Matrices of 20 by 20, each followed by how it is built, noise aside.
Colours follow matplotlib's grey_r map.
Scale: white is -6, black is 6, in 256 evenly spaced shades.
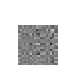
low rank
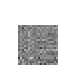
low rank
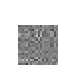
low rank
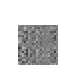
low rank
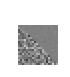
lower triangular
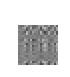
low rank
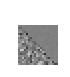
lower triangular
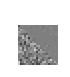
lower triangular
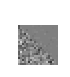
lower triangular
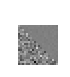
lower triangular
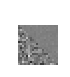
lower triangular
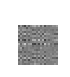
low rank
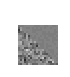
lower triangular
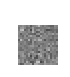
low rank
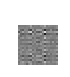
low rank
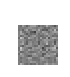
low rank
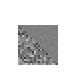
lower triangular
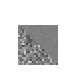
lower triangular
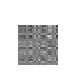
low rank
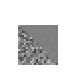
lower triangular
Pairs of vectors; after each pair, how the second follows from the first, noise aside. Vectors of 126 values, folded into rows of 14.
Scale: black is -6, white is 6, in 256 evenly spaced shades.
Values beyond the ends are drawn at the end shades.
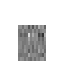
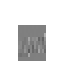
partly zeroed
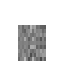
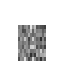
scaled up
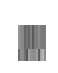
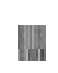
negated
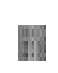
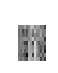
scaled up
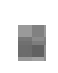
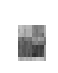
scaled up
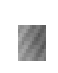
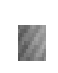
negated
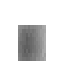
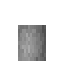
negated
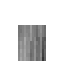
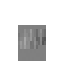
partly zeroed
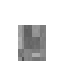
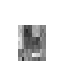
scaled up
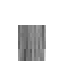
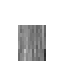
negated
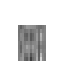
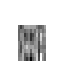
scaled up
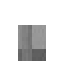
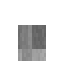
negated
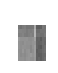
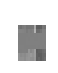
partly zeroed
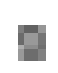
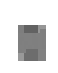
partly zeroed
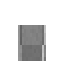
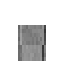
negated
